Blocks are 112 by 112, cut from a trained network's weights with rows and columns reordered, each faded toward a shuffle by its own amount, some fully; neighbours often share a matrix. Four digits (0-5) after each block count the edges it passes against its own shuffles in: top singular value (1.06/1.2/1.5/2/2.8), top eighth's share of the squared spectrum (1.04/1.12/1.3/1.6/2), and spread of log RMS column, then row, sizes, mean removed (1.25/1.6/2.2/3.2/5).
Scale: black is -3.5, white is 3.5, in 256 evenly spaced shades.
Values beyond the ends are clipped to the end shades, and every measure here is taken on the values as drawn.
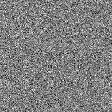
3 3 1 1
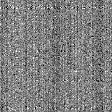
4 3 1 3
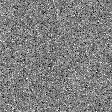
0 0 0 0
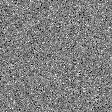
0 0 0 0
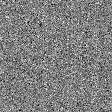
0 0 0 0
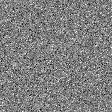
0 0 0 0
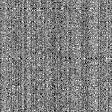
4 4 1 3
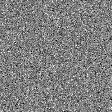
2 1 0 0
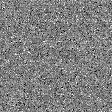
1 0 0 0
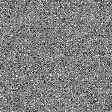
1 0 0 0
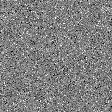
0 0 0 0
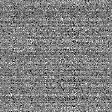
4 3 3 1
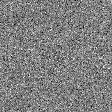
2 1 0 0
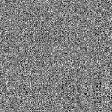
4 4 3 2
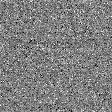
1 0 0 0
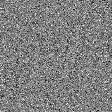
2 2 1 0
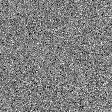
1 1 0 0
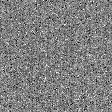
1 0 0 0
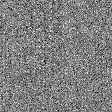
1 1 0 0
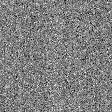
1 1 0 0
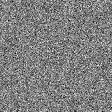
2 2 0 0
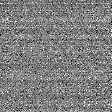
3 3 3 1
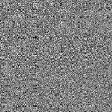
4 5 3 3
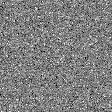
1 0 0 0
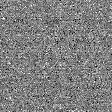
2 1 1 0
